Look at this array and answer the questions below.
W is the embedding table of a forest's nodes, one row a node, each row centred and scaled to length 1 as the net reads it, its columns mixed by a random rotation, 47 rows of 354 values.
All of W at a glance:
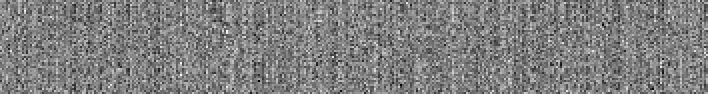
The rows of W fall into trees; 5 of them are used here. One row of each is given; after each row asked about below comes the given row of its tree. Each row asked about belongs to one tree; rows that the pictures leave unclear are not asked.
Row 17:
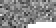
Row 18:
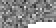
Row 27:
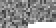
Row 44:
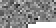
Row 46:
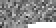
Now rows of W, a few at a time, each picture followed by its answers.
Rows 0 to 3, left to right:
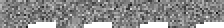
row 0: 44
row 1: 46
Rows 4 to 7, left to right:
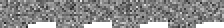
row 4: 44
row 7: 17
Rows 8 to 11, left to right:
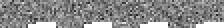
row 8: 44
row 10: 44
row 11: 17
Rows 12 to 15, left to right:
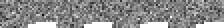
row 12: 17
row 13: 18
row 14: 46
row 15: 44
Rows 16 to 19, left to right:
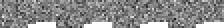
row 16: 44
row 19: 17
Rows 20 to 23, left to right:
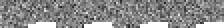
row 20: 18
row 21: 44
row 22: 18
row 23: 44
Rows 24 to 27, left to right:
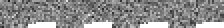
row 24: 46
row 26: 46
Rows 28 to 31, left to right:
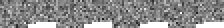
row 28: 18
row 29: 44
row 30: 27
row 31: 17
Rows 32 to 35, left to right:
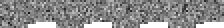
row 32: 17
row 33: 27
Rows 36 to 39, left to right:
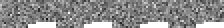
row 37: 17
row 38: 17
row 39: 27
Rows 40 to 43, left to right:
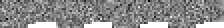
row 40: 17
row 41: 27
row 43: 44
